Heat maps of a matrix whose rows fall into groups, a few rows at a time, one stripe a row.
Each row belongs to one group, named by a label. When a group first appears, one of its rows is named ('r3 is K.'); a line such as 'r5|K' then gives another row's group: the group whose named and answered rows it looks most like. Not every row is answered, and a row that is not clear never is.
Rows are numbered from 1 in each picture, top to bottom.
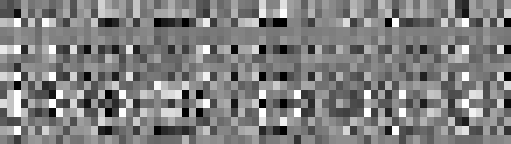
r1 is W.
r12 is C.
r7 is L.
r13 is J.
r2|W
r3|C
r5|W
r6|C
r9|C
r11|J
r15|C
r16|L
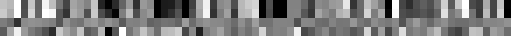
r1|C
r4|J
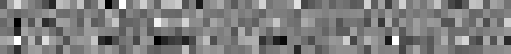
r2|L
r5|C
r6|L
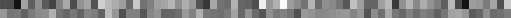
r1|W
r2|L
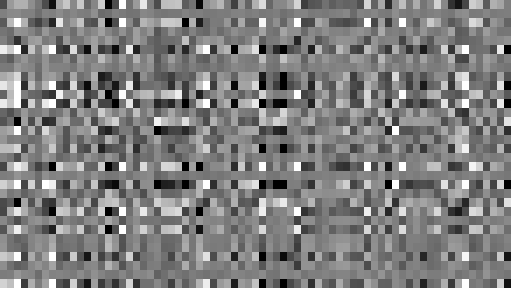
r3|J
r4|W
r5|L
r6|C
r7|W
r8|W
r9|C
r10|C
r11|J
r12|C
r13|W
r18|L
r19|J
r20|W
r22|L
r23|W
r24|J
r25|L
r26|J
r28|L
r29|C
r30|L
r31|W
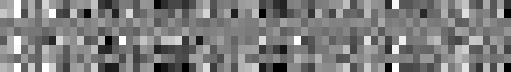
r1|C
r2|C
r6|C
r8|C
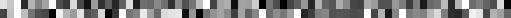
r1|C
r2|J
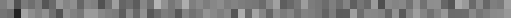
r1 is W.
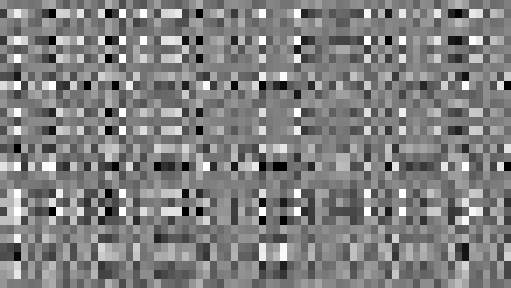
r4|L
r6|L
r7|J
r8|L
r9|W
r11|L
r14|L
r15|J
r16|L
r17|W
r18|L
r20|L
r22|J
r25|C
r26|W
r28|W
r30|C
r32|L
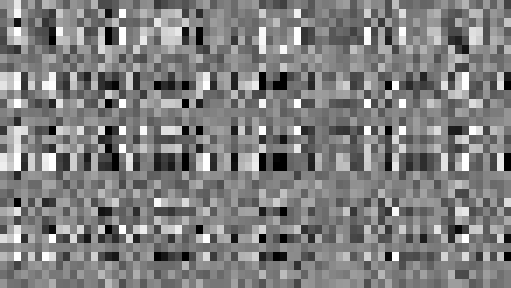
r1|C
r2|J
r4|J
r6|W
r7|L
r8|W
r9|C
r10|C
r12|J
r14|L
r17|J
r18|C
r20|L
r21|L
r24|C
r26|J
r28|W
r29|C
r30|L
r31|W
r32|L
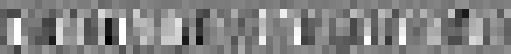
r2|W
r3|J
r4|J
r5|J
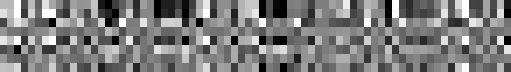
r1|C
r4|L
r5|C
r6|W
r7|L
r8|C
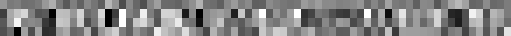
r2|J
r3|J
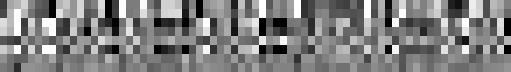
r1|J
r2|J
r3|C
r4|C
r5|W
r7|L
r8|L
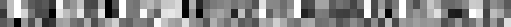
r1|J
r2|J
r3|W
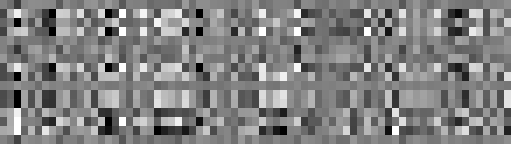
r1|L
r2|J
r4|J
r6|L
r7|L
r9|W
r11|W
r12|W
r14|J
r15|C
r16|L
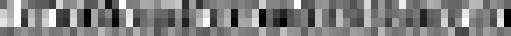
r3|C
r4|W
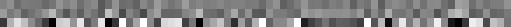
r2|L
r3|J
